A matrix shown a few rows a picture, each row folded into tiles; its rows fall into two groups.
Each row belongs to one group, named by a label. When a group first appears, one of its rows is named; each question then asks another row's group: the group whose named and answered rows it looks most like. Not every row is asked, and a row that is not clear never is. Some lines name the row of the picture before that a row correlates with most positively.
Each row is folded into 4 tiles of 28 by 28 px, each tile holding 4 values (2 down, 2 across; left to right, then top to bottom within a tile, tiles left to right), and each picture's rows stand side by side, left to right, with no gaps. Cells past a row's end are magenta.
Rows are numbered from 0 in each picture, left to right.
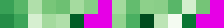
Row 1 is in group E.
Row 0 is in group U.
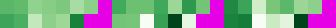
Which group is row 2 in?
U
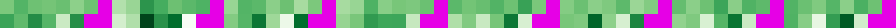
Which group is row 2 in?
E
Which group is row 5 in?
E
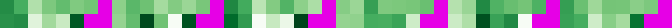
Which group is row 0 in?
U
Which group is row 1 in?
E
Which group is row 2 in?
U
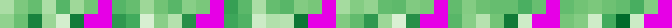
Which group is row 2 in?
U
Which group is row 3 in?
E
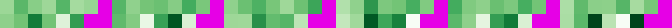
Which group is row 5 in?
E
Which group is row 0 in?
E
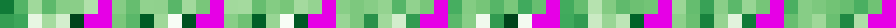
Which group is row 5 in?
U
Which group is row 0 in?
U
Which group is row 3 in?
E
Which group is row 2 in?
E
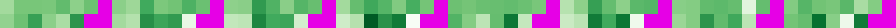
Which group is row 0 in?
E
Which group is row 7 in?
E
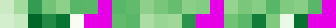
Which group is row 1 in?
U
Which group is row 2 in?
E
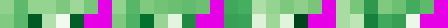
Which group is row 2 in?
U
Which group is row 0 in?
E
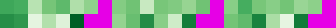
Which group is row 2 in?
E
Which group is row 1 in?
E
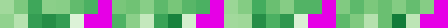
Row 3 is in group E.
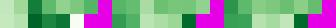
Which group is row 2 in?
U
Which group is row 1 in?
U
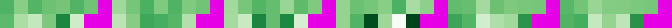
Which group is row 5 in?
U
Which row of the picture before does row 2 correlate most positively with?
0
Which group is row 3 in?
E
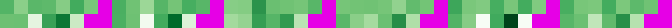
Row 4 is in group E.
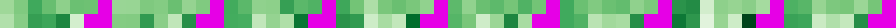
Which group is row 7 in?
U
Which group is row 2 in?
U
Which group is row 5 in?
U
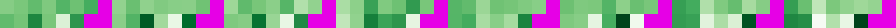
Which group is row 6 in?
U
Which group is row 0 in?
E
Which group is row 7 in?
U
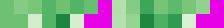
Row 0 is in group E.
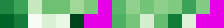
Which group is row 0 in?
U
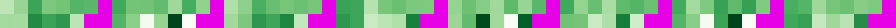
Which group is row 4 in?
E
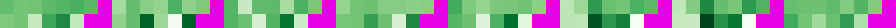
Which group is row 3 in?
E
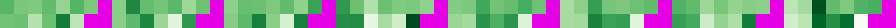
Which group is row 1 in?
E
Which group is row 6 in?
U
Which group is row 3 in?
U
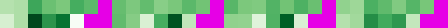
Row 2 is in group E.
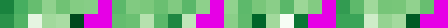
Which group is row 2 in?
E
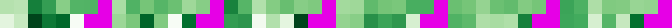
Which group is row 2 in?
U
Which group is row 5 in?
U
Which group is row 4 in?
U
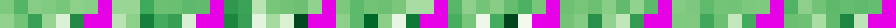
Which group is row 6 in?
E
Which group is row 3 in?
E
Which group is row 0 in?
E
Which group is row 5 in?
E
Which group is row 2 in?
U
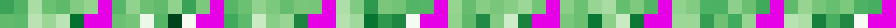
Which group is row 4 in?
E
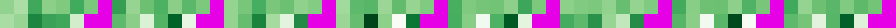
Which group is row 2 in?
E
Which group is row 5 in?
E
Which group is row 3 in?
E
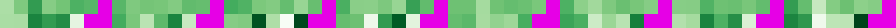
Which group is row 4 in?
U
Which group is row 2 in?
E
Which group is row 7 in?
U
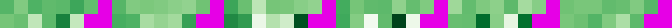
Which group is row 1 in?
U
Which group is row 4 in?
E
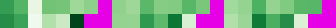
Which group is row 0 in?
U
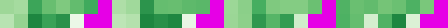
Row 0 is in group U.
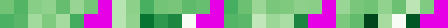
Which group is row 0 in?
U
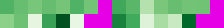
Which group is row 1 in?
U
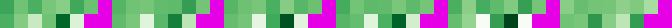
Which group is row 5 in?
E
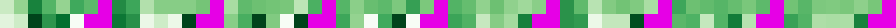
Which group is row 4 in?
U
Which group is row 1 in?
U
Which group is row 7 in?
U
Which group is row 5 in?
U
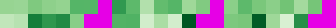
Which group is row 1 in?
U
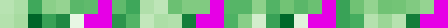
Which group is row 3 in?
U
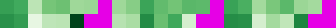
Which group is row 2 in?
U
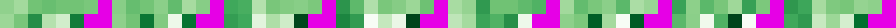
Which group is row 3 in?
U
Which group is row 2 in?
U
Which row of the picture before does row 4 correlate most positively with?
1
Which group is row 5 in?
E
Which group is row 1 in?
E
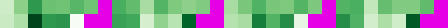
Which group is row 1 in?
U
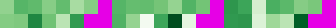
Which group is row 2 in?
U
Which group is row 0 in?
E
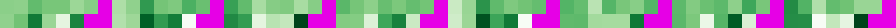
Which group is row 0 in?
E
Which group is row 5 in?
U
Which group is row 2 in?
U
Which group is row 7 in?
U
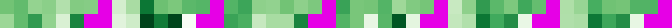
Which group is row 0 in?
E
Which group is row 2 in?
U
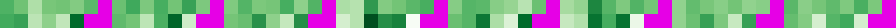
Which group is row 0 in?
U
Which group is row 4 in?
E
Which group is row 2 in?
E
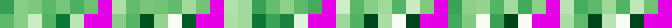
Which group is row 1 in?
E
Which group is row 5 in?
E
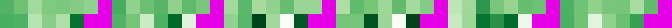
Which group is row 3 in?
E
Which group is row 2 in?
E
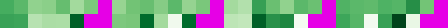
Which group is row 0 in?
U
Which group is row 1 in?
E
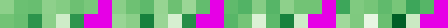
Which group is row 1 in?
E
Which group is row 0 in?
E
